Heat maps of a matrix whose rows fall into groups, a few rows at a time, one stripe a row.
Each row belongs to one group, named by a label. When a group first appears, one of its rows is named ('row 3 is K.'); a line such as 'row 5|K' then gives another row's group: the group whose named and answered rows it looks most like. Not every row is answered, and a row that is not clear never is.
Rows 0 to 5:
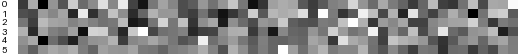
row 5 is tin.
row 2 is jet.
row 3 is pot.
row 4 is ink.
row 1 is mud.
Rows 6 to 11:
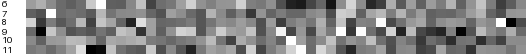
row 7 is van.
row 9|jet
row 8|pot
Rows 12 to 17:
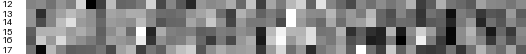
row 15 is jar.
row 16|jar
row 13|tin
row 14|tin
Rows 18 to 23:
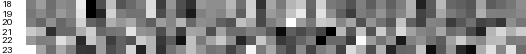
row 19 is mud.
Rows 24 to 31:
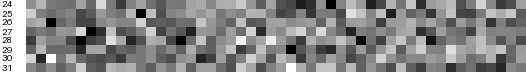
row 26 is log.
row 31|tin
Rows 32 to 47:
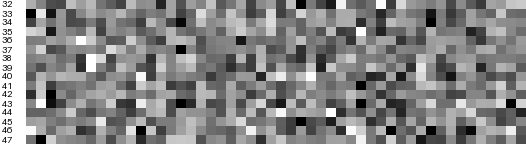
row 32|van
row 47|jet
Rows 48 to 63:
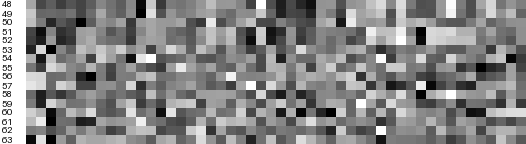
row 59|jet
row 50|ink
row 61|log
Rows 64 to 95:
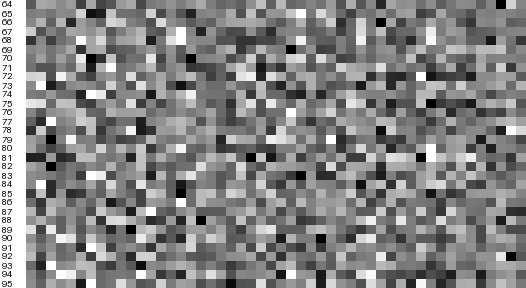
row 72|jar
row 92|pot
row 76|tin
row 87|pot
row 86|jet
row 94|tin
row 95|mud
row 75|jar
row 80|ink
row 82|log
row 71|pot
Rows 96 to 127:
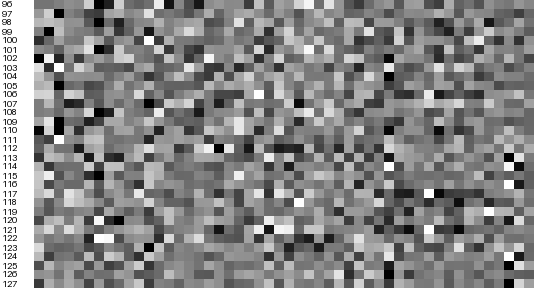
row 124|pot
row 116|pot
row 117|jar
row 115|log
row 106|jar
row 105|log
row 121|jar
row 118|tin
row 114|pot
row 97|log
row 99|jet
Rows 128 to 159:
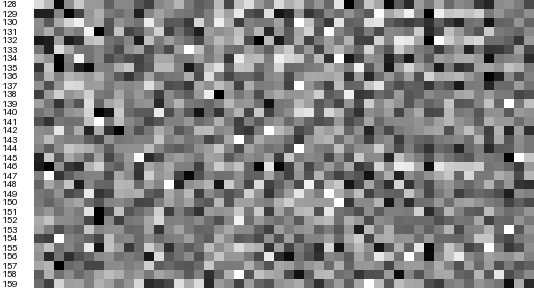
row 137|tin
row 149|tin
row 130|tin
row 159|jet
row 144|tin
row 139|pot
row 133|jet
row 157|log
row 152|log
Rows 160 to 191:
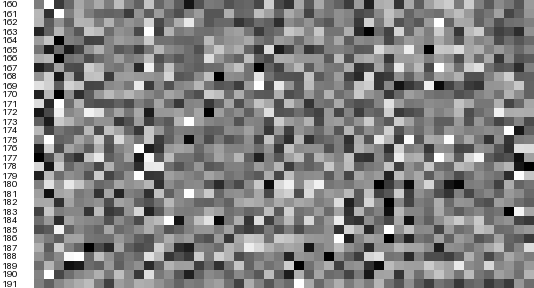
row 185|van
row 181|jet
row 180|jar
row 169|jar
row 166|log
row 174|pot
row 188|tin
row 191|tin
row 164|log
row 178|pot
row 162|ink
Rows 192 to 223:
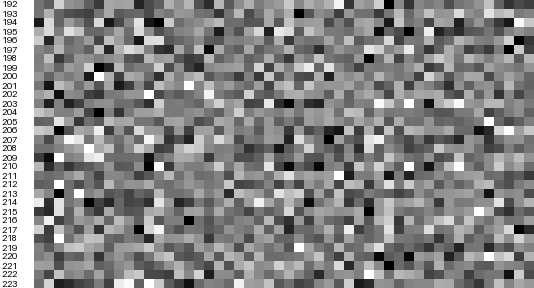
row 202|log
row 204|log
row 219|tin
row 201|jet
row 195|jar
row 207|tin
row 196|pot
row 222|jet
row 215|van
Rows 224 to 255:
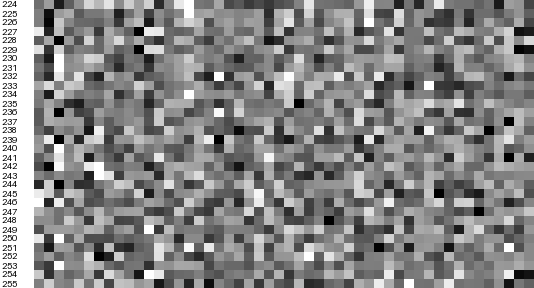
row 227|pot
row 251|jet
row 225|jet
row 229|pot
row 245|jar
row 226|jet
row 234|jet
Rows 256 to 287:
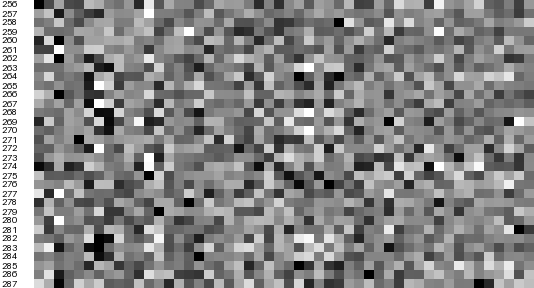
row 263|mud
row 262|log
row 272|mud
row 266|log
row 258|van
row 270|mud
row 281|pot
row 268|mud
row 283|log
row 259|ink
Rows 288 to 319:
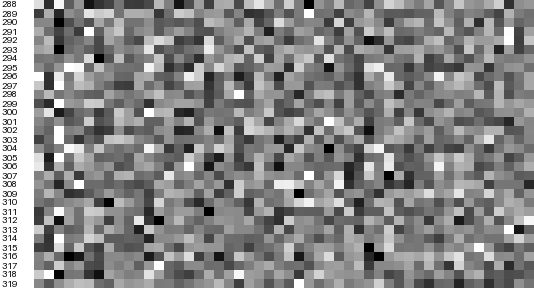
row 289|ink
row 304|tin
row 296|ink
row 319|tin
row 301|tin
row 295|tin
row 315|van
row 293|log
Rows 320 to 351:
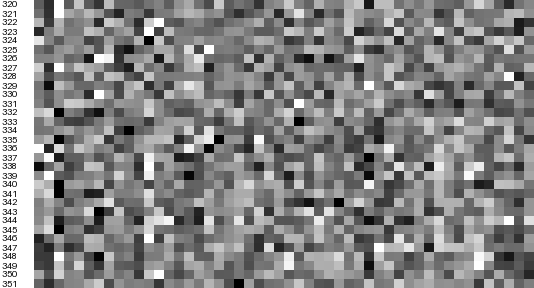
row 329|jet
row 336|ink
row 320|van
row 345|log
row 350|pot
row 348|van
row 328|pot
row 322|pot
